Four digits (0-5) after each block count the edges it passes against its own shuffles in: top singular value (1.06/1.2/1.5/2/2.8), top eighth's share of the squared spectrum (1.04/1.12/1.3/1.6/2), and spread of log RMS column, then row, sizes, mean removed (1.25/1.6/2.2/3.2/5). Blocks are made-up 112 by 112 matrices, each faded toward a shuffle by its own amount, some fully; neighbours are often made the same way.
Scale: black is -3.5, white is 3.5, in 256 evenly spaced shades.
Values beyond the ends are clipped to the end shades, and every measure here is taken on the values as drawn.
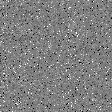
1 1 1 0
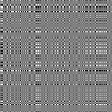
5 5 5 5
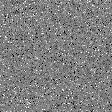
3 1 0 0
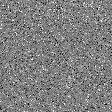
2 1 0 0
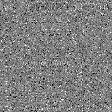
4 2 1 1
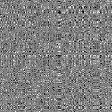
5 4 3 3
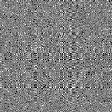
5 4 3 3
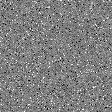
0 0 0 0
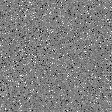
2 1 0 0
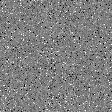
2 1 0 0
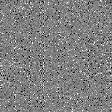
4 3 2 1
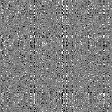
5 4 3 3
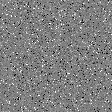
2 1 0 0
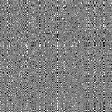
5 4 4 3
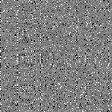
4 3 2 1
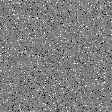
2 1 0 0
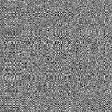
5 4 3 3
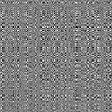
5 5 4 4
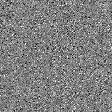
3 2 1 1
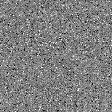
3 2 0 1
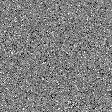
2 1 0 0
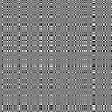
5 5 5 5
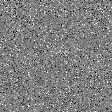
3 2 0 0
